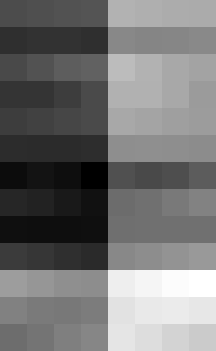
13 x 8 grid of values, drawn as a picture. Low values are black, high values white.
Ninth with the highest average: bottom right. Seam: vertical, 50% of the way across, the right part higher. Grain: streaks across.
